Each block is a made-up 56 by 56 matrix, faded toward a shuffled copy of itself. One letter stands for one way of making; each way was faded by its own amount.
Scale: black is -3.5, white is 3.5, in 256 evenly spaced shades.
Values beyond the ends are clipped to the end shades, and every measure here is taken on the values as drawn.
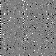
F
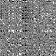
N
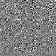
N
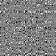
F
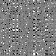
F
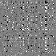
F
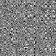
N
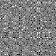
N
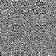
N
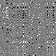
F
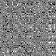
N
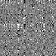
N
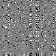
F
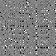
F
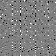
F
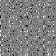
F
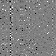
F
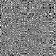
N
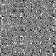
N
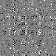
F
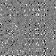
F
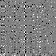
F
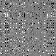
F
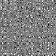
N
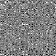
N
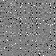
F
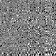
N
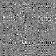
N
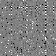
F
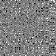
N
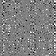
F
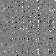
F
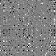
F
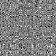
N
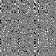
F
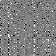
F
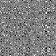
N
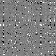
F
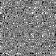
N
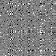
F
